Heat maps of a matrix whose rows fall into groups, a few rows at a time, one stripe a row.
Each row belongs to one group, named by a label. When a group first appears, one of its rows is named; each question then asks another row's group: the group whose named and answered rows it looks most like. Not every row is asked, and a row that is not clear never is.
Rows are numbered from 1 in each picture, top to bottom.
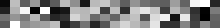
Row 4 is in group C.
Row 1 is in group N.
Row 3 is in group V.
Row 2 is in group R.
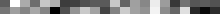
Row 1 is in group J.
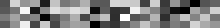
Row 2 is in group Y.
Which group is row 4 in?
Y
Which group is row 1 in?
C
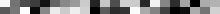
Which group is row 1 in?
V
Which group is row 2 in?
Y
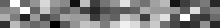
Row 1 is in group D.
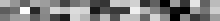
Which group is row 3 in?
V
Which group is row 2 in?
Y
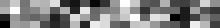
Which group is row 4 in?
N
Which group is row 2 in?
D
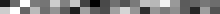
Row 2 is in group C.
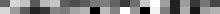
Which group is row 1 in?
J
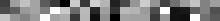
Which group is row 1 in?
N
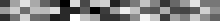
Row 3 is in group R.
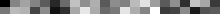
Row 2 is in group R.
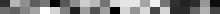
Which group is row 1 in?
R
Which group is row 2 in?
D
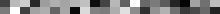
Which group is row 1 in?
Y
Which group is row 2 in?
D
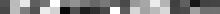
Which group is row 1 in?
J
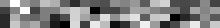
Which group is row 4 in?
N
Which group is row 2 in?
Y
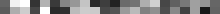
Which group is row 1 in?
Y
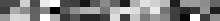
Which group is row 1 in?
J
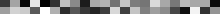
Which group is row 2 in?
J
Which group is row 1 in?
N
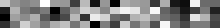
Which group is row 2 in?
R
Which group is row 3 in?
N
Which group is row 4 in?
D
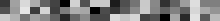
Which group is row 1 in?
N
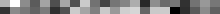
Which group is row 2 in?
V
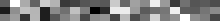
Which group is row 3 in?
N
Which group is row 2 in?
C
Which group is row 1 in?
J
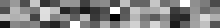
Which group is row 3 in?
Y
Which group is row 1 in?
N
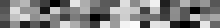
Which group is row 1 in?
R
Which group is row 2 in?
C
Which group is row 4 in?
V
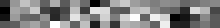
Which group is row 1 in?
C
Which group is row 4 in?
D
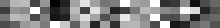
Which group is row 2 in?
N
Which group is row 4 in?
D
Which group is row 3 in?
R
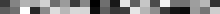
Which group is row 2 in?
Y
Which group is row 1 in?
D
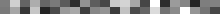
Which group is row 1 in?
C
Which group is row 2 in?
N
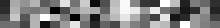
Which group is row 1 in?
D
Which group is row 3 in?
D
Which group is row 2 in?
R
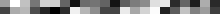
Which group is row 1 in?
J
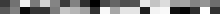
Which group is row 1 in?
J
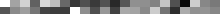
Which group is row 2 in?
V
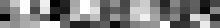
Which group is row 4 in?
J
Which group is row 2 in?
R
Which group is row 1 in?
R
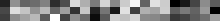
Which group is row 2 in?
D
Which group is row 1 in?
V
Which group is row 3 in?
C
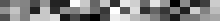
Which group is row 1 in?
V
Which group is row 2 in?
Y
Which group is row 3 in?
C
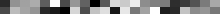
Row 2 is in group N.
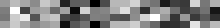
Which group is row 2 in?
D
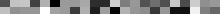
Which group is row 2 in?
D
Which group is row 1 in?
Y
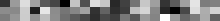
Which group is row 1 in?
N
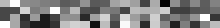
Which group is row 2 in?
J
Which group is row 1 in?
C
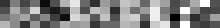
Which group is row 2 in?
N
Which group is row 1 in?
V
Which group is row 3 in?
V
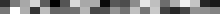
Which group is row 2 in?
Y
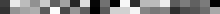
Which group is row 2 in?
C
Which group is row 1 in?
D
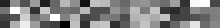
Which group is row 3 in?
J
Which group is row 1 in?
N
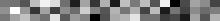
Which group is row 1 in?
D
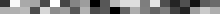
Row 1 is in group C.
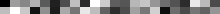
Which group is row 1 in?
N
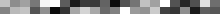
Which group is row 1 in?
J
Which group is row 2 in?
R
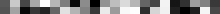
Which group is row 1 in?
D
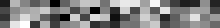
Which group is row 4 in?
Y
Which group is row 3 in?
N
